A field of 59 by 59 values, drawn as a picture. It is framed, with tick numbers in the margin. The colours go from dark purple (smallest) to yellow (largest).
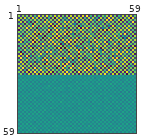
Slope: none. Grain: checkered. Seam: horizontal, 50% of the way down, the bottom part calmer. Average level on the scale: 50%.
